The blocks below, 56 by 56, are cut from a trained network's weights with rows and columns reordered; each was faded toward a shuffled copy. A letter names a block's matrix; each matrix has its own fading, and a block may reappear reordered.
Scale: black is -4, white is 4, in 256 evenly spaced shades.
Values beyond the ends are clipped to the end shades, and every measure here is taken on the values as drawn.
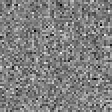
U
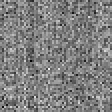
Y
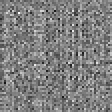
Y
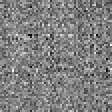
Y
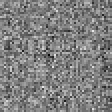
Y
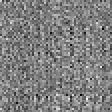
Y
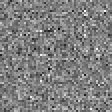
U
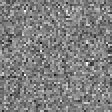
U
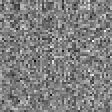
Y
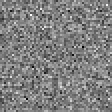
U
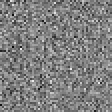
U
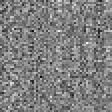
Y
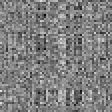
Y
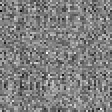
Y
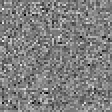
U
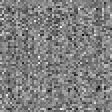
Y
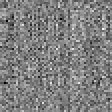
Y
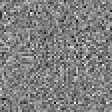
U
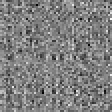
Y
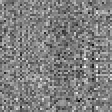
Y
